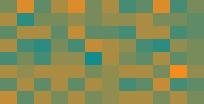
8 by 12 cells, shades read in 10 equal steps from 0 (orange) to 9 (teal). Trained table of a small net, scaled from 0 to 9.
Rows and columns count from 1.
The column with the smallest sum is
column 5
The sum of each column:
35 37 41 34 30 40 31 40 37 32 39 42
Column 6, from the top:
5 5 6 2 9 5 3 5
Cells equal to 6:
16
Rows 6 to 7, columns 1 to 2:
3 4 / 6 3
